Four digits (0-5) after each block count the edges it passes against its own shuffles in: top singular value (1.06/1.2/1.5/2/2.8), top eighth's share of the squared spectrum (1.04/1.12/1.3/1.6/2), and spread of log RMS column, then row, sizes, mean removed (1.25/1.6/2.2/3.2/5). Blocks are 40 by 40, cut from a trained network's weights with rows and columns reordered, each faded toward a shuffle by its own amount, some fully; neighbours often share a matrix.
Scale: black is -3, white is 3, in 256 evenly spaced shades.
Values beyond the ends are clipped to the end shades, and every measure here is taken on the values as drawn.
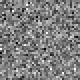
1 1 0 0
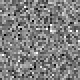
0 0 0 0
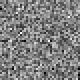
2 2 0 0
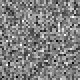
0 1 0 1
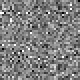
3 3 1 1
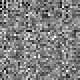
3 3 2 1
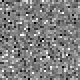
0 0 0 0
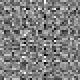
4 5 2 2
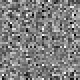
3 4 2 2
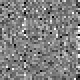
2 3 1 0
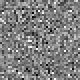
2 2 1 0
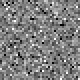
0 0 0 0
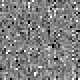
2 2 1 0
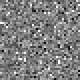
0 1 0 0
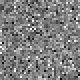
1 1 0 0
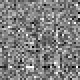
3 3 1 1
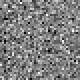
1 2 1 0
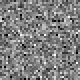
0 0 0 0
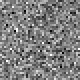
1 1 0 0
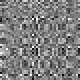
4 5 3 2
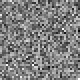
1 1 0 0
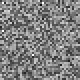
0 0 0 0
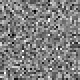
2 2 1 0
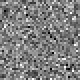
1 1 0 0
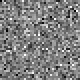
2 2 1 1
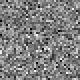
2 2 0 0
